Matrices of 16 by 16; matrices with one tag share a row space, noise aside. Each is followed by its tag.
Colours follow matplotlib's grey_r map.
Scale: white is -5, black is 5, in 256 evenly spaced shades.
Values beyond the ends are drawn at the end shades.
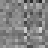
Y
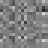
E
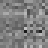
Y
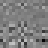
E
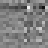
Y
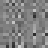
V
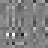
V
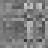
Y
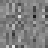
V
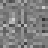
E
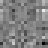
E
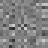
E
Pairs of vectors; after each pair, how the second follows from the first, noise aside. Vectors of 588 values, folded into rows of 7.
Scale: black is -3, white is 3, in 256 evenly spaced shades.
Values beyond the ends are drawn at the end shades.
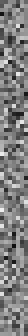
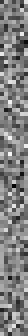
wrapped around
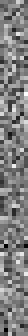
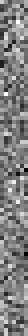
wrapped around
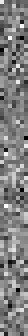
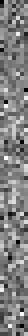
wrapped around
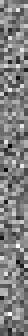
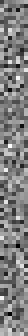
negated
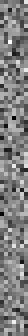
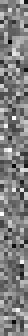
negated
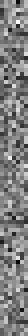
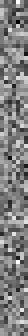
negated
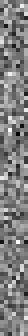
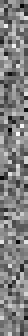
negated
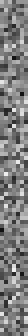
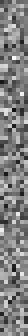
negated
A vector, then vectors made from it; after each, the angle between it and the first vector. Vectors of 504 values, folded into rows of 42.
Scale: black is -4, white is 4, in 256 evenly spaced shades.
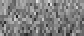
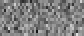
partly opposed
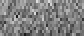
nearly parallel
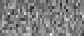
partly opposed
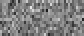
partly aligned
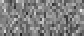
partly aligned
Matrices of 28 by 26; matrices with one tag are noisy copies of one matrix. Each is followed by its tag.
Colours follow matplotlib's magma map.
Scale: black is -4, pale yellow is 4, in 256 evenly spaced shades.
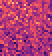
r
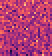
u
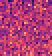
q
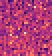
q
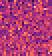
q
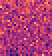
u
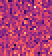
q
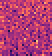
u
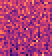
u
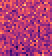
u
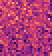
r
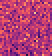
u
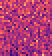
u
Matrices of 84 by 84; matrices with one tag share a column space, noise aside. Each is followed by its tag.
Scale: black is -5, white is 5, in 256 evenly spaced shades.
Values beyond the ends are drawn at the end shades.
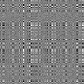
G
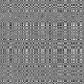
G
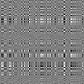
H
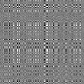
G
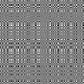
G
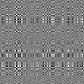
H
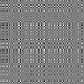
G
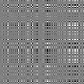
G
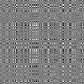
G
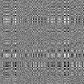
H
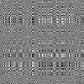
H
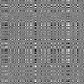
G
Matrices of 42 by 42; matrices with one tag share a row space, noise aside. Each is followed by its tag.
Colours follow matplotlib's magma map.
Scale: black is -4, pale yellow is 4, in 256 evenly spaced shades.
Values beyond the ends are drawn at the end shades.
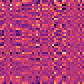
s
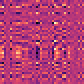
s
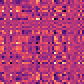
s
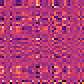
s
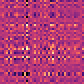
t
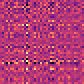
t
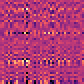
t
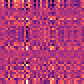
t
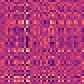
t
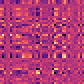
s
